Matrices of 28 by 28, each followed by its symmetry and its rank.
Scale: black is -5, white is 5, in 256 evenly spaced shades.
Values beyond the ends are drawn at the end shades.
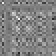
symmetric, rank three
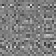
neither, rank five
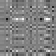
neither, rank two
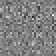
neither, rank five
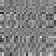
neither, rank three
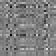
neither, rank three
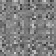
neither, rank five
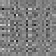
neither, rank three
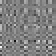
neither, rank two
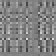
neither, rank two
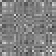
symmetric, rank three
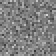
neither, full rank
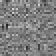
neither, rank five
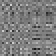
neither, rank three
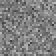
neither, full rank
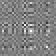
symmetric, rank three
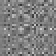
neither, rank three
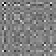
symmetric, rank three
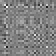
symmetric, rank three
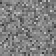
neither, full rank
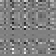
neither, rank two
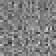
neither, rank five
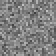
neither, full rank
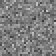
neither, full rank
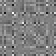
symmetric, rank three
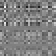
neither, rank two
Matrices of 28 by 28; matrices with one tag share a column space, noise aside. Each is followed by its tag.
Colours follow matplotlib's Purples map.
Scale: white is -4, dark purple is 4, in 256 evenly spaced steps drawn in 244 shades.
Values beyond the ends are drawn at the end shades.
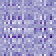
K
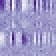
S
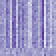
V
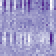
S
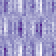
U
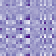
K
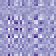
K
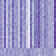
V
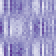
U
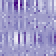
S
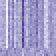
V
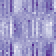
U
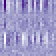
S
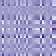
K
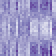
U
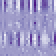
S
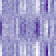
U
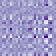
K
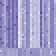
V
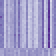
V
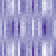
U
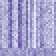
V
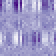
S
